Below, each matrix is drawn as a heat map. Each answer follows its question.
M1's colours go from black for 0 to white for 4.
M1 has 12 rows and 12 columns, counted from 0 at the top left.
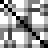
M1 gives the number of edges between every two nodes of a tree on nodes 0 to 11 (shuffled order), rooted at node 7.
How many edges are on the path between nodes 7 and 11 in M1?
1
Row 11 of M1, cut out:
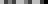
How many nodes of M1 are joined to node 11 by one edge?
4
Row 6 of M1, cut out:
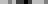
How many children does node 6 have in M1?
2
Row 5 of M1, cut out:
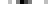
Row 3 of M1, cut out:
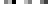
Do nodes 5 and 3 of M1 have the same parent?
no
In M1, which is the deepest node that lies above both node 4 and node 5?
6
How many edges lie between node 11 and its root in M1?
1
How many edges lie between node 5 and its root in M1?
2
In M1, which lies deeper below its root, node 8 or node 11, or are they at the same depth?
node 8
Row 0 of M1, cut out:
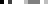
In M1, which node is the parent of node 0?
2
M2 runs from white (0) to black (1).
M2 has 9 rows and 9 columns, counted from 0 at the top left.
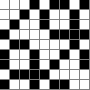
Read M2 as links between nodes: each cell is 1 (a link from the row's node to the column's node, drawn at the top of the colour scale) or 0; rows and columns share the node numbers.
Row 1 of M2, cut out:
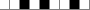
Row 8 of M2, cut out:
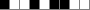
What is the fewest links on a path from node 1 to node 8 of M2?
3
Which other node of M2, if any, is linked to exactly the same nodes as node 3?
none
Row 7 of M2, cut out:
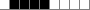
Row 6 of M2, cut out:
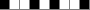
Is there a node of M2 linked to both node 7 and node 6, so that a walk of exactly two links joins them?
yes
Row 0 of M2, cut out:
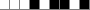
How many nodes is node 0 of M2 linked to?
4
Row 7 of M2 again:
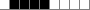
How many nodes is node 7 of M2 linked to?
4
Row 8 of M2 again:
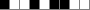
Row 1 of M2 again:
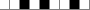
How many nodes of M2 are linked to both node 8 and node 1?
0
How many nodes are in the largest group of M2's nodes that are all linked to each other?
5
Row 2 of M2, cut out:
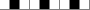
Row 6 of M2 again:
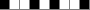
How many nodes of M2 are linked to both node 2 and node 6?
0
